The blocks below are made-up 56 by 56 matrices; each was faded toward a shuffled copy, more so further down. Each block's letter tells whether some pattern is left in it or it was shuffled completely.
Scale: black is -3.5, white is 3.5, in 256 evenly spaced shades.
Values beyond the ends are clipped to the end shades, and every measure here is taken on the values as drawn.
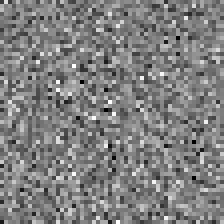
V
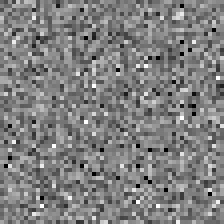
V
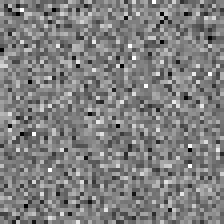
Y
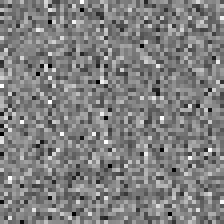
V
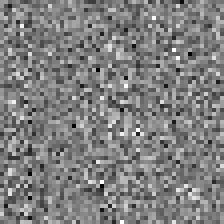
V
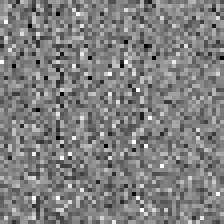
V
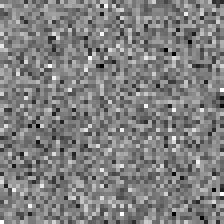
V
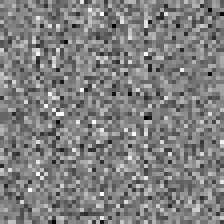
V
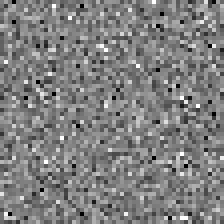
Y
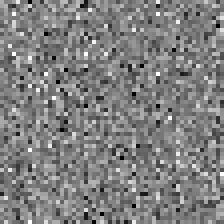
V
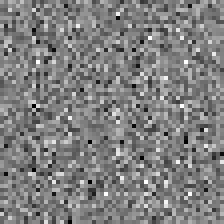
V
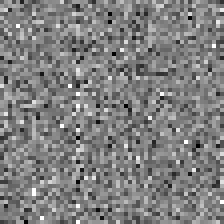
V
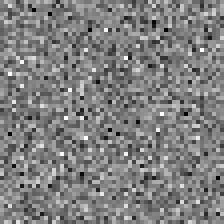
Y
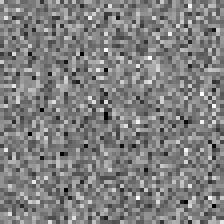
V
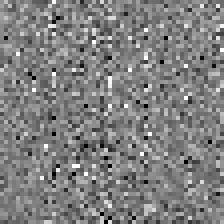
V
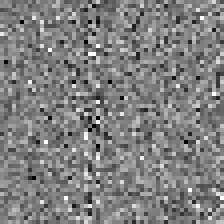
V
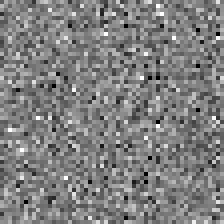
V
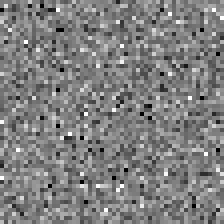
Y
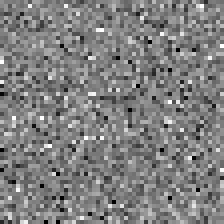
Y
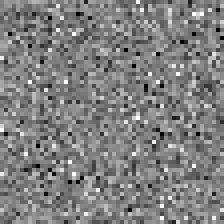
Y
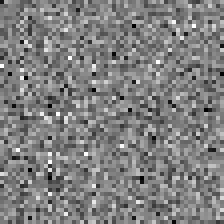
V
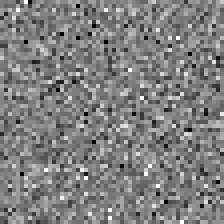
Y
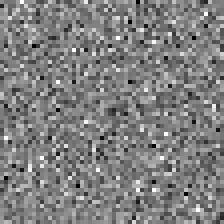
Y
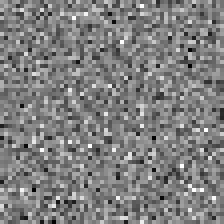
Y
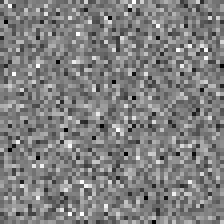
Y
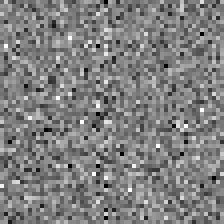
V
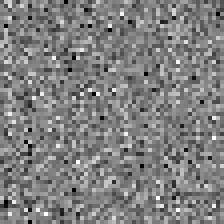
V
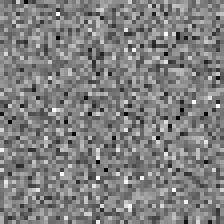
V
